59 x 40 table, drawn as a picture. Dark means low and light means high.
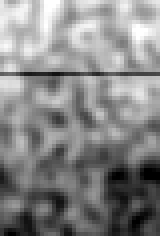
Grain: blotchy. Ninth with the lowest average: bottom right. Slope: up to the top. Ninth with the highest average: top left. Odd lines: row 19. Stripes: none.
